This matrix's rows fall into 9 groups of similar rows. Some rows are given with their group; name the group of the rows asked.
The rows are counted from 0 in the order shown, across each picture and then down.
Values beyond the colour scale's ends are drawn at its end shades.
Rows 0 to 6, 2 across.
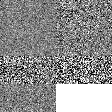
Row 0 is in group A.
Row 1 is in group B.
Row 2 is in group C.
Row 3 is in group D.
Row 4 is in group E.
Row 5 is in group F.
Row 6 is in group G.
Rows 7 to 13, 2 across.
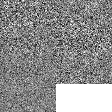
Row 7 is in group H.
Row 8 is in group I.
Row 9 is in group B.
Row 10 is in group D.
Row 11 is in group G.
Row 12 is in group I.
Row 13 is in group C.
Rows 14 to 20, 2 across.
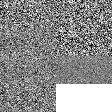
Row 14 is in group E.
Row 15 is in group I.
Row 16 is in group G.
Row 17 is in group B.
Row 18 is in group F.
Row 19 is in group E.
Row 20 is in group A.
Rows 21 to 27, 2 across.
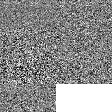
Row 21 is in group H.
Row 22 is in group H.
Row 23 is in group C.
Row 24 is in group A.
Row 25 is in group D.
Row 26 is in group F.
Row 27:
C
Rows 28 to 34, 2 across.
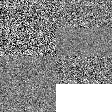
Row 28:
E
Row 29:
H
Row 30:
G
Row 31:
F
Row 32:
A
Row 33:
D
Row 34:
D
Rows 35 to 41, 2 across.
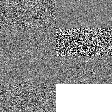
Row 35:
F
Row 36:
C
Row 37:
G
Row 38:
E
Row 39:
H
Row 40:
H
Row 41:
A
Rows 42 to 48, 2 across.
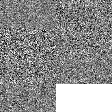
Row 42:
A
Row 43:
E
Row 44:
H
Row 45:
G
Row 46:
G
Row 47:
H
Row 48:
A
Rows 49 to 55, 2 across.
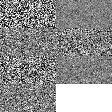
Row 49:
I
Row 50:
B
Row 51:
A
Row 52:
C
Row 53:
A
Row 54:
C
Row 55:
H
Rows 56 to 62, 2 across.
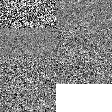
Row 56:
C
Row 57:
H
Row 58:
C
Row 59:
B
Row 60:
C
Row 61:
E
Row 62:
C
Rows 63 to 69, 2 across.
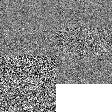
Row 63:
A
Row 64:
E
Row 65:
H
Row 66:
D
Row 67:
G
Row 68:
A
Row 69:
H
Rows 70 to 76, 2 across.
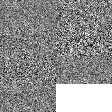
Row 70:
B
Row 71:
B
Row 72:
E
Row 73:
I
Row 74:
G
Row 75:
G
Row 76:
B
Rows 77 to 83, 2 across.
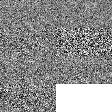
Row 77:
C
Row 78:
I
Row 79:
E
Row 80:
G
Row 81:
F
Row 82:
C
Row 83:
E
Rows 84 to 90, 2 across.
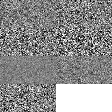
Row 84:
B
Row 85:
D
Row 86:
A
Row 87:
A
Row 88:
C
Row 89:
F
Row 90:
I
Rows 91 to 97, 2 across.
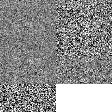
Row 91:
C
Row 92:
C
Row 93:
E
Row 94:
F
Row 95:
I
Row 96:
H
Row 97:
G
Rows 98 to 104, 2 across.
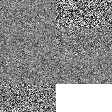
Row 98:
C
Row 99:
B
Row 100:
F
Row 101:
A
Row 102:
A
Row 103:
F
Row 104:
G
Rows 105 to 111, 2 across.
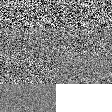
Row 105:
C
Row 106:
F
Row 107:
E
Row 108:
D
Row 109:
G
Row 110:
C
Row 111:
E
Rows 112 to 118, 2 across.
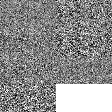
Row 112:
I
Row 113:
F
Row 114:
E
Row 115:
F
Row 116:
F
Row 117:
H
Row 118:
H
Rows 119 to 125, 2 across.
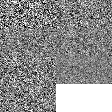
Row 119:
I
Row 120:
F
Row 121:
A
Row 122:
B
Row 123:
B
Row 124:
B
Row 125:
I
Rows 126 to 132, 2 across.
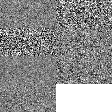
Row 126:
I
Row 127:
A
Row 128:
E
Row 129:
I
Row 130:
B
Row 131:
F
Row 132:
C
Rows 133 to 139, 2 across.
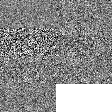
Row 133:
C
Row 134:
A
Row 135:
H
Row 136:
E
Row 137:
H
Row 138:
C
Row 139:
F
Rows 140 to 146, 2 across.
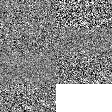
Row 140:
G
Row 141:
H
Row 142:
A
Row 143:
H
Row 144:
C
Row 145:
D
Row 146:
C
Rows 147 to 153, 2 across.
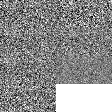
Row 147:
E
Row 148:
B
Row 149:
E
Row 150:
B
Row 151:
E
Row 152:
D
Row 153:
H
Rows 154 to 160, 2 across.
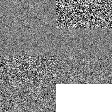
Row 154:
I
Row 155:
E
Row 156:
F
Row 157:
B
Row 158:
A
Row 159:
I
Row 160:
I
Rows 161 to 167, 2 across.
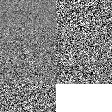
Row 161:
D
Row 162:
H
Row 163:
H
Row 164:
G
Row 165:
G
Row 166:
B
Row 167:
H
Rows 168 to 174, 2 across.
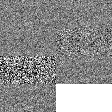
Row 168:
H
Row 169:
C
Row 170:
D
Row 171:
F
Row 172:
E
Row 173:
H
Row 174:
H
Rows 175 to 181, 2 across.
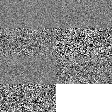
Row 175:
F
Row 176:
G
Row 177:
E
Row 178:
I
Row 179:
B
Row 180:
B
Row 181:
F
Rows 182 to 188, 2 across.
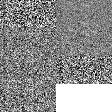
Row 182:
D
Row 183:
F
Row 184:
G
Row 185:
I
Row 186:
D
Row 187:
D
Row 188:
F
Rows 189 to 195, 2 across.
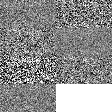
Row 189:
E
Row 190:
G
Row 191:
I
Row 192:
F
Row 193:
C
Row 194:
I
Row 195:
H
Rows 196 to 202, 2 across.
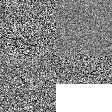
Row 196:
G
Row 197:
E
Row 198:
B
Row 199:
H
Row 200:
C
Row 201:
G
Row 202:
H
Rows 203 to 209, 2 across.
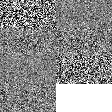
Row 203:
B
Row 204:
G
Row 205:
D
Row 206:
D
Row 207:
I
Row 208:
G
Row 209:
A
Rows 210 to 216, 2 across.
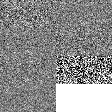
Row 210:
B
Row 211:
H
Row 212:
G
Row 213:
E
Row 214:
A
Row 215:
D
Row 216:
H
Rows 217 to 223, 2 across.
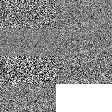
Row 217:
G
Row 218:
F
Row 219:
D
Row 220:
H
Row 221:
G
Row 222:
D
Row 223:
I
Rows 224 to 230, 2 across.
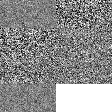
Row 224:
F
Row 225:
E
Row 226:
A
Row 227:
C
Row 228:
B
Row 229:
H
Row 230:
I
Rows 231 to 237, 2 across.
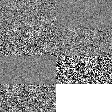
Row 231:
C
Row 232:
I
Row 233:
I
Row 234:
I
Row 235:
C
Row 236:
A
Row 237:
A
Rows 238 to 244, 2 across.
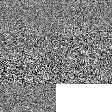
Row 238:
E
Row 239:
D
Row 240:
F
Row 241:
C
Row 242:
F
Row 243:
I
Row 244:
G
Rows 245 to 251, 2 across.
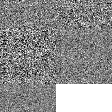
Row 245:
H
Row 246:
C
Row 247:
D
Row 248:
E
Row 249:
D
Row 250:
G
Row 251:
E
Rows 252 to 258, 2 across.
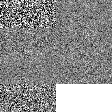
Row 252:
E
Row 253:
I
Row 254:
F
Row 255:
I
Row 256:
E
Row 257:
G
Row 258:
E
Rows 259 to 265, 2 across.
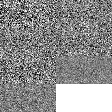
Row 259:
E
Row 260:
G
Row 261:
G
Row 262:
G
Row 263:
D
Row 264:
D
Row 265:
A
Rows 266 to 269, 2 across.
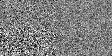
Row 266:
G
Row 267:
F
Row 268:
E
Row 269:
E
